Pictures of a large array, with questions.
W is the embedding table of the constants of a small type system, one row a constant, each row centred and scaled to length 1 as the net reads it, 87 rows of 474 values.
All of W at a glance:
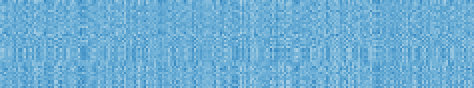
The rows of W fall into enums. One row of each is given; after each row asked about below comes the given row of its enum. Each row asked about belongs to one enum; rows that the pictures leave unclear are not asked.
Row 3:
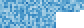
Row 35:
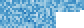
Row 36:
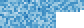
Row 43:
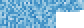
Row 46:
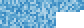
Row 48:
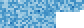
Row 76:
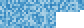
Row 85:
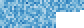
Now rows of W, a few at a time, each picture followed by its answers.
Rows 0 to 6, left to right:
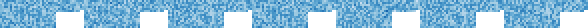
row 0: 3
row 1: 85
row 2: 76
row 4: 43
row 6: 46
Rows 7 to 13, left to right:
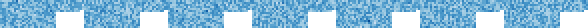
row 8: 46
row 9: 48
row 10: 43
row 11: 35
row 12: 3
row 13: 76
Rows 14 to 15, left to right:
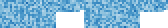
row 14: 3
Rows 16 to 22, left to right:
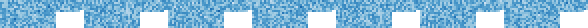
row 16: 48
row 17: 46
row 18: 43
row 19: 48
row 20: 76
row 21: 43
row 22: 48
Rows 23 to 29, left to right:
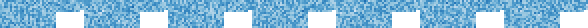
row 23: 3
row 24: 36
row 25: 46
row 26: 43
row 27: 36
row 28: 85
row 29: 48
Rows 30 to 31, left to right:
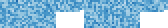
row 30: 48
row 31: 3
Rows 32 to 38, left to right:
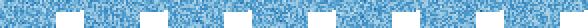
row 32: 85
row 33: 3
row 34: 35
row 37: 48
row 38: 76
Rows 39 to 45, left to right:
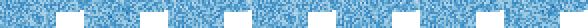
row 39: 76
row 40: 36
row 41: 43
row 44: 43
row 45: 48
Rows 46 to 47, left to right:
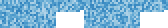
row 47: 76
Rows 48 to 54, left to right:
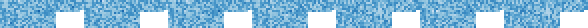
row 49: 48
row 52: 46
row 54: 46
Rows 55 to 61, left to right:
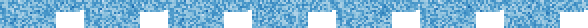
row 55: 48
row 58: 76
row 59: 48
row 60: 48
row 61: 36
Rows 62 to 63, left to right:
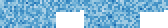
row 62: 85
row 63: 36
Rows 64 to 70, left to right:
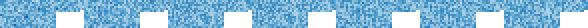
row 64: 36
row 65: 85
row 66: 76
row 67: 76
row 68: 3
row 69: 3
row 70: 46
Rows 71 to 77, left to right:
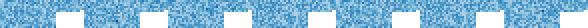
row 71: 85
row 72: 35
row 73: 36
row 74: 76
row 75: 85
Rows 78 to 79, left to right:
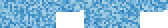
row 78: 3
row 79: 48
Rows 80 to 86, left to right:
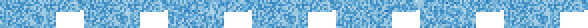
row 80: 76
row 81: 76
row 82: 46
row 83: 76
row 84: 43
